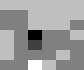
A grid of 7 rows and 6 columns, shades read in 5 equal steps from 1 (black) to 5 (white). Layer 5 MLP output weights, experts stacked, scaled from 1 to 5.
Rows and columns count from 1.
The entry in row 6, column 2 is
3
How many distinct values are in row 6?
2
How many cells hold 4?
19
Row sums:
24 22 21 18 18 20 21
